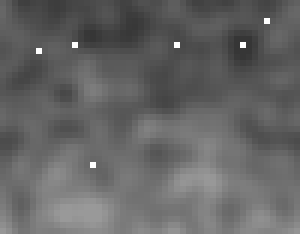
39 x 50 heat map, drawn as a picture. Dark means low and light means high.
Stripes: none. Lone odd cells: 6, each higher than its neighbours. Slope: up to the bottom. Histogram: skewed, a long tail of high values.
